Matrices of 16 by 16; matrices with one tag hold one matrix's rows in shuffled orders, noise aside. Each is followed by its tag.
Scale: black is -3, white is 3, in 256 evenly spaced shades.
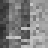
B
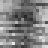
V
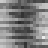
V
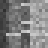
B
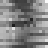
V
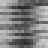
V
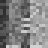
B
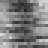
V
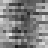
V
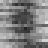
V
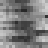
V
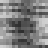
V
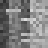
B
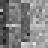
B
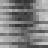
V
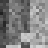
B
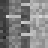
B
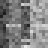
B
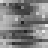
V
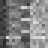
B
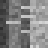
B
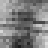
V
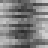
V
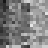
B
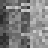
B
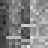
B
